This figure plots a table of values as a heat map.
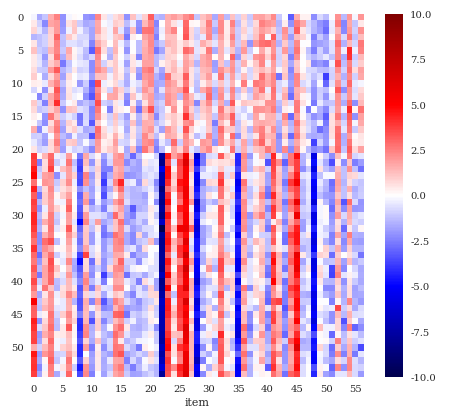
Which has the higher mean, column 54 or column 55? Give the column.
54
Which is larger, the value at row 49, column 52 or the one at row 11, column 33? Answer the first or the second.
the first
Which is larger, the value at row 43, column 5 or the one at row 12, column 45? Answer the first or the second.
the second
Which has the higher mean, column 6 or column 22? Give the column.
6
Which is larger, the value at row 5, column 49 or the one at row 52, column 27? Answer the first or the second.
the second
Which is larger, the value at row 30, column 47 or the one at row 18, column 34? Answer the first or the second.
the second
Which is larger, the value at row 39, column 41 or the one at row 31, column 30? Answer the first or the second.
the first
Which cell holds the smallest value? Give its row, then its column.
32, 22
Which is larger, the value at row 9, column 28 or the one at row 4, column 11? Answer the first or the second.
the second
